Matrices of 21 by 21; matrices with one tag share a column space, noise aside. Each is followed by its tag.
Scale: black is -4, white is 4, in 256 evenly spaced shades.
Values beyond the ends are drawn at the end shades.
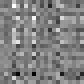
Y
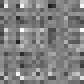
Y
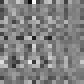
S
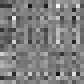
Y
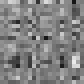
S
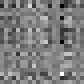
Y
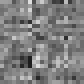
S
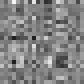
S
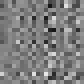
Y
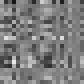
S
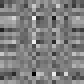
Y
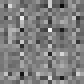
Y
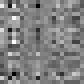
Y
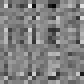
Y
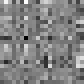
S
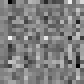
S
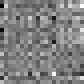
Y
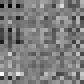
Y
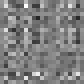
Y
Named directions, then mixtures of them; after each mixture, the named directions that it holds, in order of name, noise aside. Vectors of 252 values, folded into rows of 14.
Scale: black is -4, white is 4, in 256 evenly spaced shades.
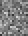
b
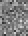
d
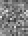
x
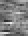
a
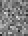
b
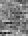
a, b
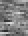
a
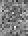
d, x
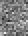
a, d, x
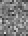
b, d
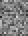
b, d, x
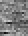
a, d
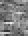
a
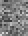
a, b, x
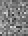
b, x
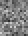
a, b, x
